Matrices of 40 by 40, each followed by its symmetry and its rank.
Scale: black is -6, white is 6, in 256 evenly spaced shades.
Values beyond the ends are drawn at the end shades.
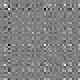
symmetric, rank three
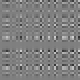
neither, rank one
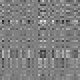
neither, rank two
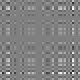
symmetric, rank one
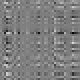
neither, rank two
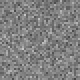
neither, full rank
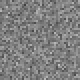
neither, full rank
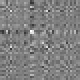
symmetric, rank three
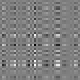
neither, rank one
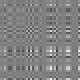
symmetric, rank one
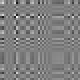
symmetric, rank one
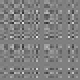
symmetric, rank two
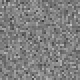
neither, full rank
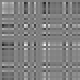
symmetric, rank one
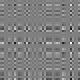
neither, rank one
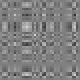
symmetric, rank two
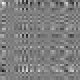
neither, rank two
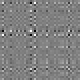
symmetric, rank two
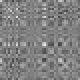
symmetric, rank three
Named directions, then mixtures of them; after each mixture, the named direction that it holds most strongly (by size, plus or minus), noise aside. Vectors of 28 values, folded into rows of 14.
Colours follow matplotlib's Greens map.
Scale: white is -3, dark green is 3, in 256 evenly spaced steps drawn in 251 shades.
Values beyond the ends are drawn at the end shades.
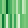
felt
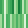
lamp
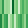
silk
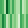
felt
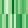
silk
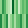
silk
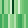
silk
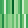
lamp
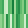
lamp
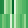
silk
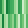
felt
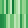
silk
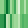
felt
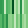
silk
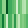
felt
